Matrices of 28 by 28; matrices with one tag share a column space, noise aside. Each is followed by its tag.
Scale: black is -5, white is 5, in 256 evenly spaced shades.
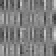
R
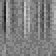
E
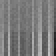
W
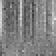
E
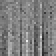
W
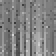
W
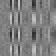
R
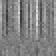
E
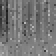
E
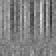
E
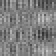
R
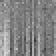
W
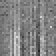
W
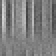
E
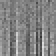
W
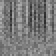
E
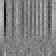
E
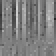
E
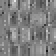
R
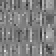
R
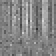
E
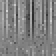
E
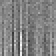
W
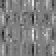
R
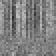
E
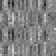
R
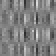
R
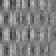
R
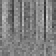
E
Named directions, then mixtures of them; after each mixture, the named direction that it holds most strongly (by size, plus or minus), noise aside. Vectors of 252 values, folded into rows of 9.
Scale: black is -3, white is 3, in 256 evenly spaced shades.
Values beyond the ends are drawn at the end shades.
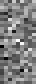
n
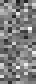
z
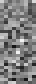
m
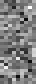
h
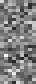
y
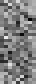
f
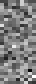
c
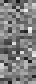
z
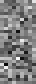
h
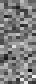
c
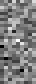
n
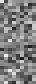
y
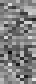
f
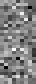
h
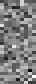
c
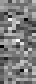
n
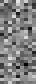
z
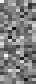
y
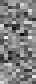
f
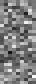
c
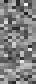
y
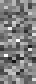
y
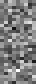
y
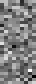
c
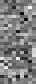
h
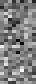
n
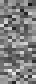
y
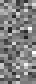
z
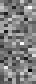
h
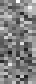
f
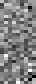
c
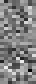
h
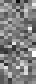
z
